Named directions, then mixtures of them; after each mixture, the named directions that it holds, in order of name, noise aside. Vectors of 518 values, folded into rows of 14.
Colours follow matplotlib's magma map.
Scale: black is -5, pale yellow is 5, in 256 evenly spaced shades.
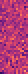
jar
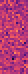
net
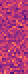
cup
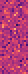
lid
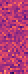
cup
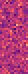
cup, lid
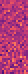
cup, jar, lid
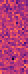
net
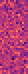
net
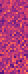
cup, jar, lid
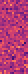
cup, net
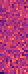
jar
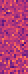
cup, jar, net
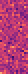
cup, jar, net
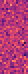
cup, jar, net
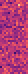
cup, lid, net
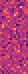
lid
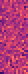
jar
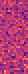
cup, net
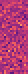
cup, lid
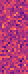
cup, lid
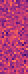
jar, net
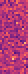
net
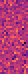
jar, net
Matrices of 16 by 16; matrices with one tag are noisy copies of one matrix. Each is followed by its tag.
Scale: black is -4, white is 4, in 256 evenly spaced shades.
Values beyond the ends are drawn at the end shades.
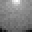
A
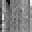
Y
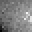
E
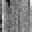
Y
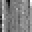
Y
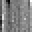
Y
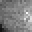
E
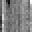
Y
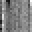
Y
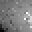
E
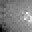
E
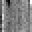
Y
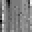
Y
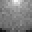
A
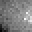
E
